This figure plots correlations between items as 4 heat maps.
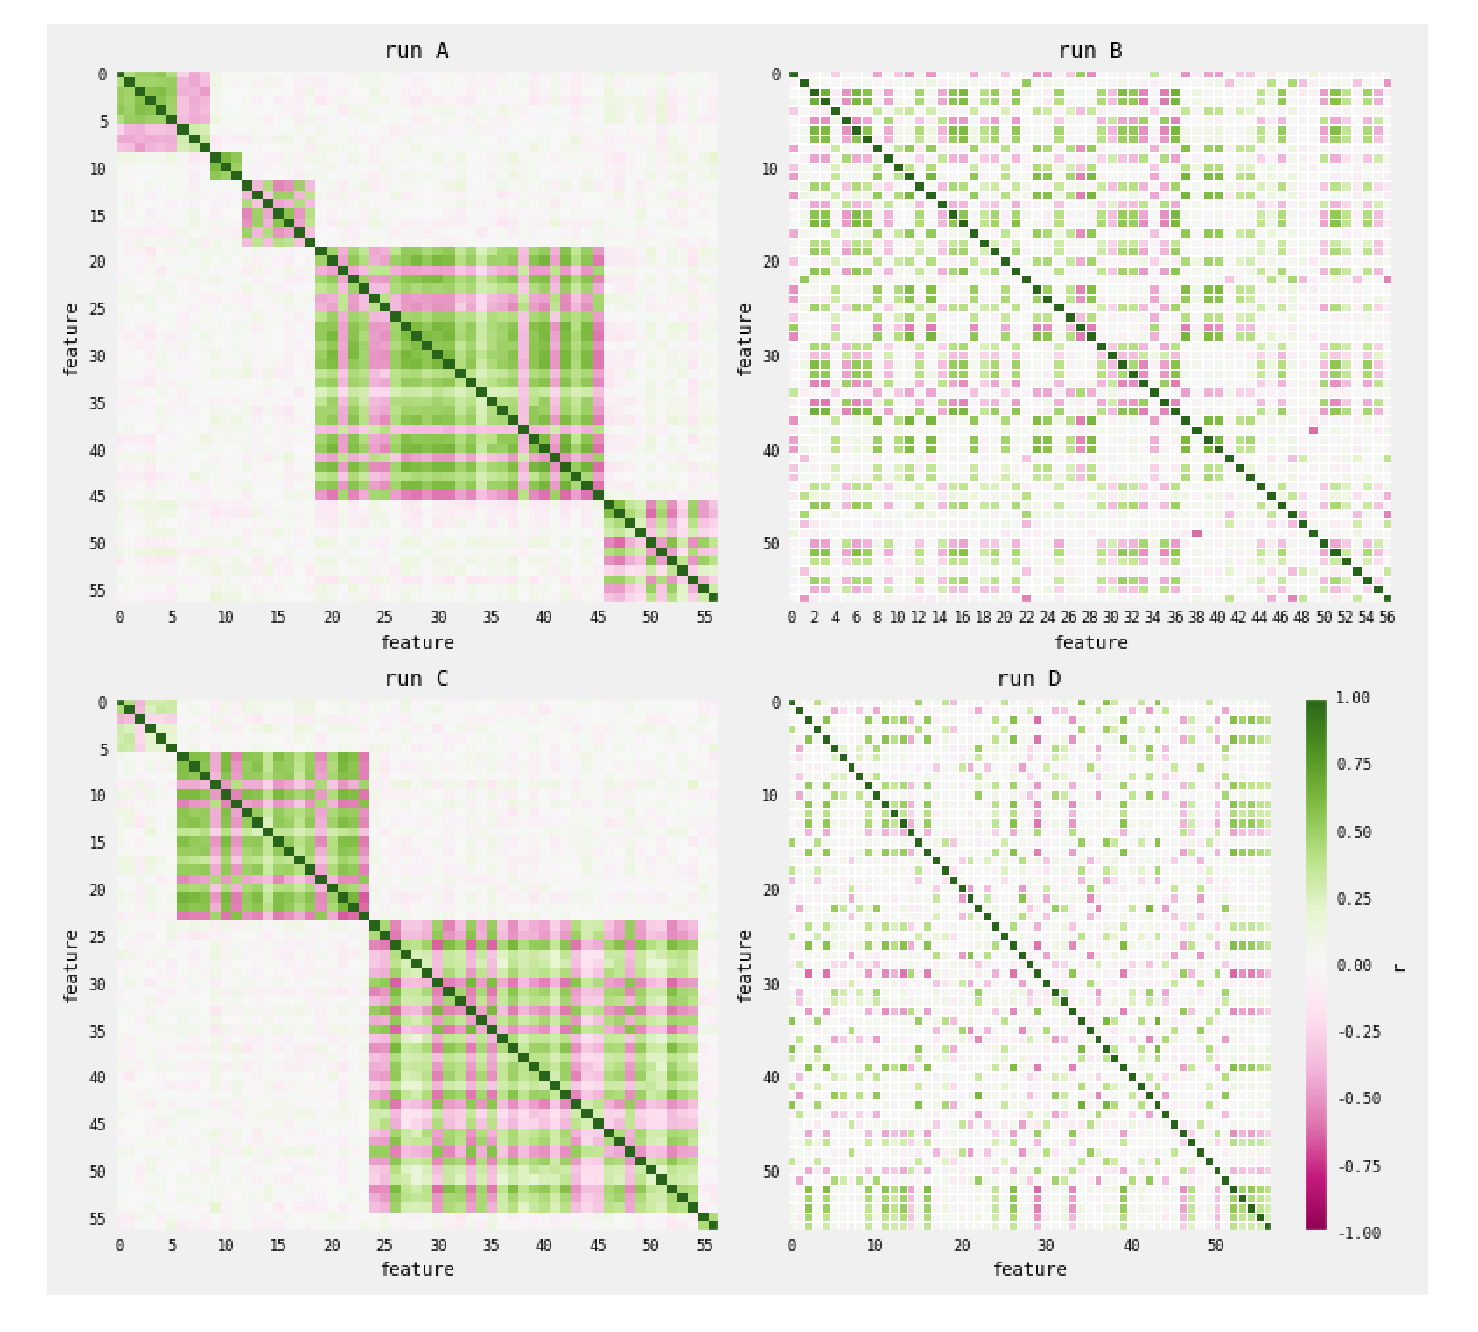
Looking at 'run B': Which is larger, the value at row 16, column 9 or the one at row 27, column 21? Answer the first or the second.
the second
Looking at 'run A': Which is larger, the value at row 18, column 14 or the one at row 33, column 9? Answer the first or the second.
the second
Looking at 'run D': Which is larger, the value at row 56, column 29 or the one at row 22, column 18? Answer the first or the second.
the second
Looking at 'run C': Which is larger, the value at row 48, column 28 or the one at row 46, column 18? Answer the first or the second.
the second
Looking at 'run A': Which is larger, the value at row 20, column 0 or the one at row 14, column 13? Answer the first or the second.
the first
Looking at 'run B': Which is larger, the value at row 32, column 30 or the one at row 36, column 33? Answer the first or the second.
the first
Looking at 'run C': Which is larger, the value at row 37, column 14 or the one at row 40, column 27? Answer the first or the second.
the second
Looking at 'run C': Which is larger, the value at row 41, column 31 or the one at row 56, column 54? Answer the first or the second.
the first
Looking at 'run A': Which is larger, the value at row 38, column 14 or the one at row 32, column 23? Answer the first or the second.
the second
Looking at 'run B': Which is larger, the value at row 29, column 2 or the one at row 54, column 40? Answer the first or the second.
the first
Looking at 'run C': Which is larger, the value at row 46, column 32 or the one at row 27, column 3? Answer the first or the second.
the first
